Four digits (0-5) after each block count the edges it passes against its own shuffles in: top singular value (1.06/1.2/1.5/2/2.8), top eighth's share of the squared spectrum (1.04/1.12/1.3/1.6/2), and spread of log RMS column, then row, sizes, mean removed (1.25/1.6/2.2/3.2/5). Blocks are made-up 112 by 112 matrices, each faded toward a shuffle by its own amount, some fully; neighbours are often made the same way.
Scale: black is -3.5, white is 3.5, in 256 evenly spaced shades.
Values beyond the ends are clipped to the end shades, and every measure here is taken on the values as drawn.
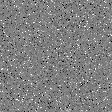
0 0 0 0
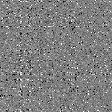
4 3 2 2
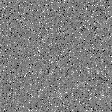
3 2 1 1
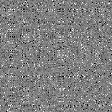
4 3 2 2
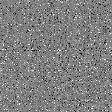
3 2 1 1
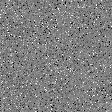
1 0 0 0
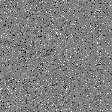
2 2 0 0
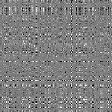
5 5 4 4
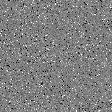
2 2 0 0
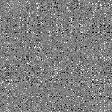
4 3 2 2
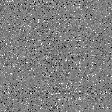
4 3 1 2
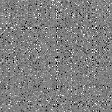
4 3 2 2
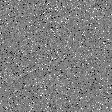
1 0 0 0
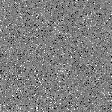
3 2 1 1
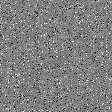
1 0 0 0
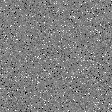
2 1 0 0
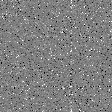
2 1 0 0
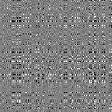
5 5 4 4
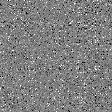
3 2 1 1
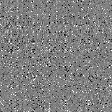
4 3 2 2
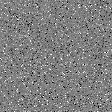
3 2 0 1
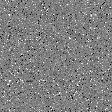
3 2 1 1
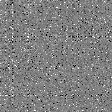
4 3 2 2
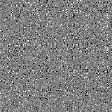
4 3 2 2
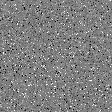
0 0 0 0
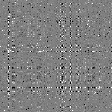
5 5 3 3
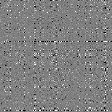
5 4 3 3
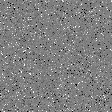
2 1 0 0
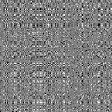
5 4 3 3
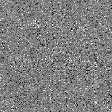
4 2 1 1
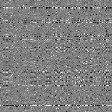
5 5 2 3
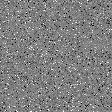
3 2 0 1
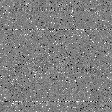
4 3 0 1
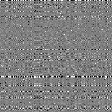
5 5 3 4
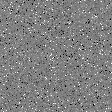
0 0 0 0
